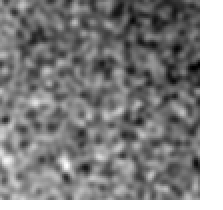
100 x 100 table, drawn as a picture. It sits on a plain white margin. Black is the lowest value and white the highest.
No regular stripes run through it. The bottom left is the ninth with the highest average. The field climbs toward the bottom left. The values follow a bell shape. The texture is blotchy. No row or column stands out. Neither half mirrors the other.
